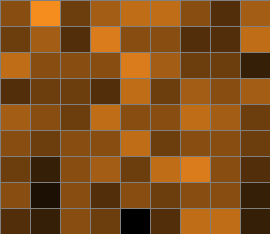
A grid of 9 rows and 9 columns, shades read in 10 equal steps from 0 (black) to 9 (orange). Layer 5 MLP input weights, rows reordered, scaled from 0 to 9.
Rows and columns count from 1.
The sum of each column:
42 38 40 47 48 45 50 43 36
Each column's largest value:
7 9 5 8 8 7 8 7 7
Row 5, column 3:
4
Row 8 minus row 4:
2 -3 1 0 -2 0 -1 0 -4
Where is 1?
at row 8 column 2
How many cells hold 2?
5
